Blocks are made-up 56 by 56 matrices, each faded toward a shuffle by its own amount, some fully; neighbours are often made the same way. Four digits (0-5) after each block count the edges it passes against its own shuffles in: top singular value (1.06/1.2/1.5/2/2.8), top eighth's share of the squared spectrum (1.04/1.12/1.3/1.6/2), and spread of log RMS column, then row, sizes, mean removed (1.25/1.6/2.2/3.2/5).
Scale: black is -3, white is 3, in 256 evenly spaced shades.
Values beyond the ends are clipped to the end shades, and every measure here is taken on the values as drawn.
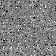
2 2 0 0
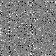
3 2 2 0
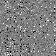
2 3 2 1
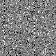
1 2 2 0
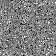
0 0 0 0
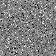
0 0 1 0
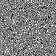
0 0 0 0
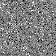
0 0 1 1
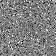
0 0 0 0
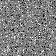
0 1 0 0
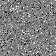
0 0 0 0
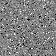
0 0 0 0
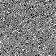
0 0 0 0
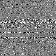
2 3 0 3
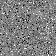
0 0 0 0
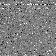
2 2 0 1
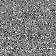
1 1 0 2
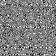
1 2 0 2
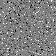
1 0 0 0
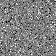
1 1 0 0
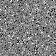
2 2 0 0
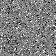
0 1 0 0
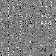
3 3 2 2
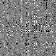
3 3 3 2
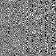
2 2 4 0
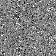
0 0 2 0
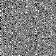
1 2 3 0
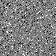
2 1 0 0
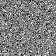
2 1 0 0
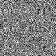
4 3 1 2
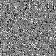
3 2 0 1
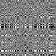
5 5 3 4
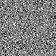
3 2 1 0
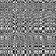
5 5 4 4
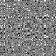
4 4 2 2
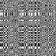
5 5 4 4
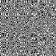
4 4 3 2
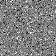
2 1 0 0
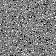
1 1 0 0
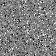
1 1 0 0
